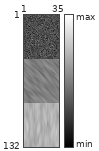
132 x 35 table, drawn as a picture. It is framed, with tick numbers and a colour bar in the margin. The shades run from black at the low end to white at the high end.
It is made of 3 by 1 panels. Panel 1,1: low, fine-grained. Panel 2,1: middling, slanting down to the right, faint in contrast. Panel 3,1: high, streaked downward, faint in contrast.
